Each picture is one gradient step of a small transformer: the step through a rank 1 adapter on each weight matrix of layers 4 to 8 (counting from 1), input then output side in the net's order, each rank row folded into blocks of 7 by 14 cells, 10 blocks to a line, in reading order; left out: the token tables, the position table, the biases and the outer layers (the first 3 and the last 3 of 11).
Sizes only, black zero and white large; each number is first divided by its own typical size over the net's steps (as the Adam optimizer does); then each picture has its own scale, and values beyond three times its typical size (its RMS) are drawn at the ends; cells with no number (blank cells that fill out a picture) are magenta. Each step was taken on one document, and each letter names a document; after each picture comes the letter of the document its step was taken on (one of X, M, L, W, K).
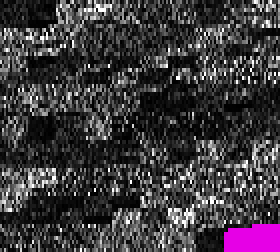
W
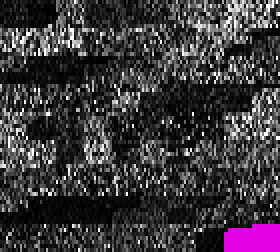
W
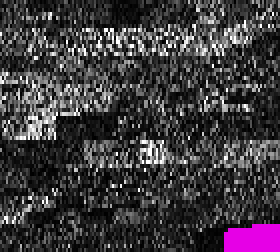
W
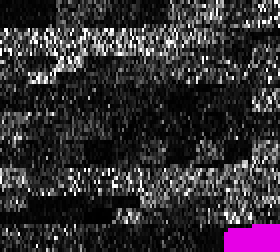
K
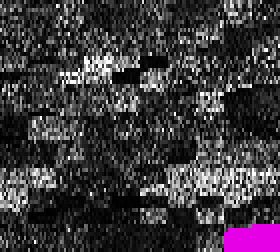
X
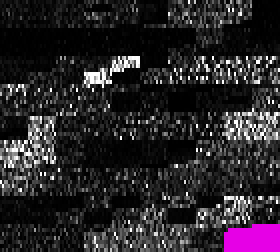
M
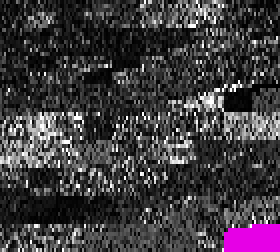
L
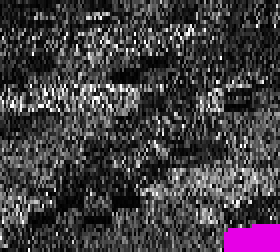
X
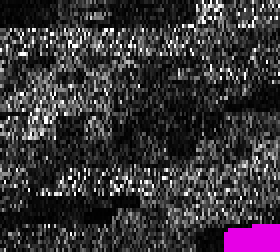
K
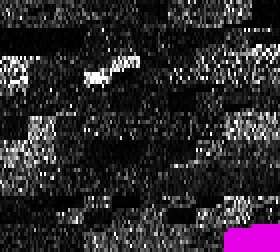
M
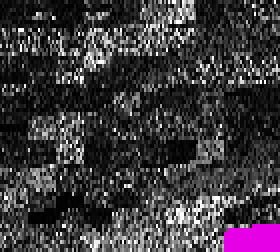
X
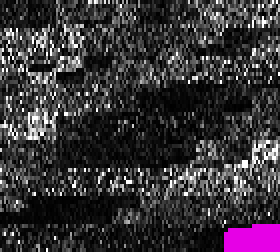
K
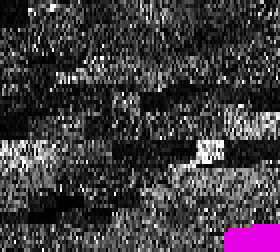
X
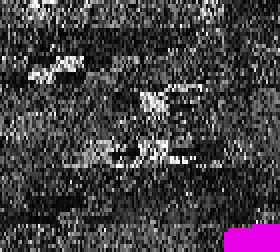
L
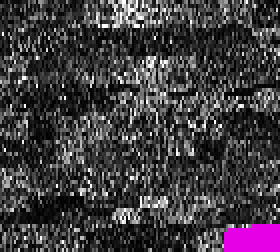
X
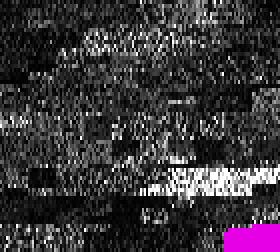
L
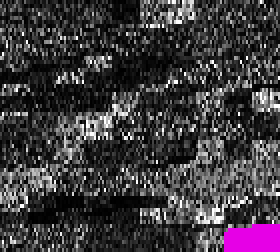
X
